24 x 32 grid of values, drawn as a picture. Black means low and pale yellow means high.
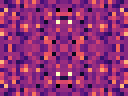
Fine speckle covers the field. Its left and right halves mirror each other, and so do its top and bottom. On average the colour sits 40% of the way up the scale. No seam splits the table.
